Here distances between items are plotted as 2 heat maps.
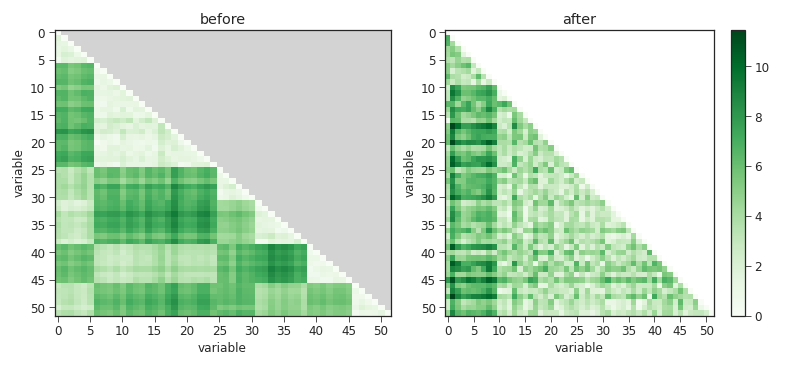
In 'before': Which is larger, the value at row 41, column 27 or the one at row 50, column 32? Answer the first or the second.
the first
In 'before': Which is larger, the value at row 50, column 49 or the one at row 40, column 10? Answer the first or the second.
the second
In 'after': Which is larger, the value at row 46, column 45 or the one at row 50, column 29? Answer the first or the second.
the first
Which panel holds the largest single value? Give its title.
after
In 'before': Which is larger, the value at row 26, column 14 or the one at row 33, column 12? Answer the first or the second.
the second
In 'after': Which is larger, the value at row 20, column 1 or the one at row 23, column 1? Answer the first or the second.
the first
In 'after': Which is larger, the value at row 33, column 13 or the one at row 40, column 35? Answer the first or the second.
the first
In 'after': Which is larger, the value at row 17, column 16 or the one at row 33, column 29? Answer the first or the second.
the first
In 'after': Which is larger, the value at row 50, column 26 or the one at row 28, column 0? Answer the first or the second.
the second
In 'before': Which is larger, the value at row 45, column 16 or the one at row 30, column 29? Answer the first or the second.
the first
